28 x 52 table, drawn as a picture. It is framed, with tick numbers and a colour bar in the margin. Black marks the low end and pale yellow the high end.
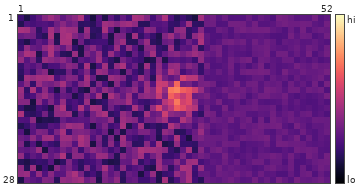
Average level on the scale: 30%. Seam: vertical, 60% of the way across, the right part calmer. Stripes: none. Odd rows or columns: none. Slope: none. Bumps: one, in the centre.
